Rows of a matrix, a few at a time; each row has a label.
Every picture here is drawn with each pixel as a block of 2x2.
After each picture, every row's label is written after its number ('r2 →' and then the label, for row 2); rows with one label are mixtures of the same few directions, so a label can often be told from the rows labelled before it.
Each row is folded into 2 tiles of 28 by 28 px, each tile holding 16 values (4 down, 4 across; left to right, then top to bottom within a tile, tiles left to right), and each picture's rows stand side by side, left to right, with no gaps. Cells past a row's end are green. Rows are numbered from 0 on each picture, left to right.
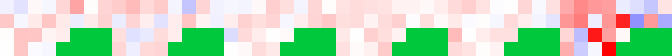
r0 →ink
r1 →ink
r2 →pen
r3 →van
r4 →pen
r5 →van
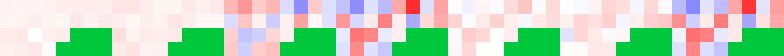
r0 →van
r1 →pen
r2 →ink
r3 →ink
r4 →ink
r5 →pen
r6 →ink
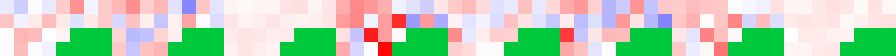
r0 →ink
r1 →ink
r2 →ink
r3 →van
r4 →pen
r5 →pen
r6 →van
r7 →pen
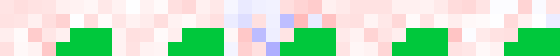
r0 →van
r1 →ink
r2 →van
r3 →van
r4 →pen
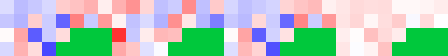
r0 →van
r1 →pen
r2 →van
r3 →van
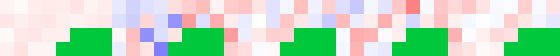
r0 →ink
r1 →van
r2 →pen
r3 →ink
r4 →pen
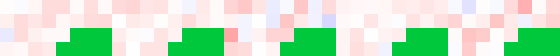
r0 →pen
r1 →ink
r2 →pen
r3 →van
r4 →ink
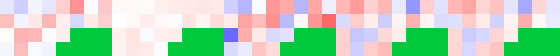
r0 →ink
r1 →van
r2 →pen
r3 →ink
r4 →ink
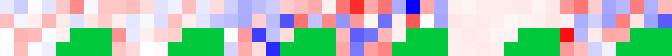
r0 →ink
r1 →pen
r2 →van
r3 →ink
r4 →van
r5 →pen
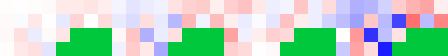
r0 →van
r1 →van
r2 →pen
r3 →van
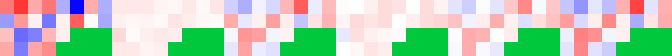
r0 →ink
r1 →pen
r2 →ink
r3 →pen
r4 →ink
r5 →ink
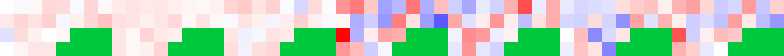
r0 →pen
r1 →van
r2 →ink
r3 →pen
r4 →ink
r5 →van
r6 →pen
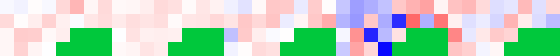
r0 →ink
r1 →pen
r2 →pen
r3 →van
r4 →pen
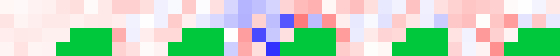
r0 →ink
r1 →pen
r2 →van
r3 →pen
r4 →van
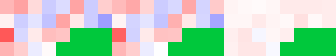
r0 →pen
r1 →pen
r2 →van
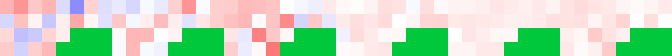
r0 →ink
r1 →ink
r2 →van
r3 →pen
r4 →pen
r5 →van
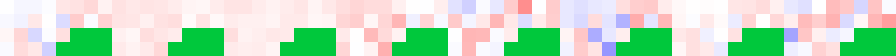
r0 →van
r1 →van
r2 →pen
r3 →van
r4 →ink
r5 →van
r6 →van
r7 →pen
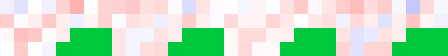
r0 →ink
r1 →ink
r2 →ink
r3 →ink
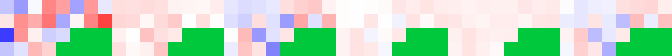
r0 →pen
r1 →van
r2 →van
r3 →van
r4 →ink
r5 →van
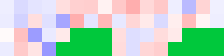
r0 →van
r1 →ink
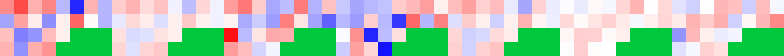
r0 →ink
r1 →ink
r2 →pen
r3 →van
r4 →ink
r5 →ink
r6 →pen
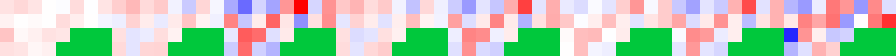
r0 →pen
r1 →ink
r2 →ink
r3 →ink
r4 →ink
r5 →ink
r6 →ink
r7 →pen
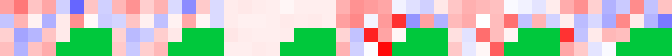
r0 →ink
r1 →ink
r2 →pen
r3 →van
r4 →van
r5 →pen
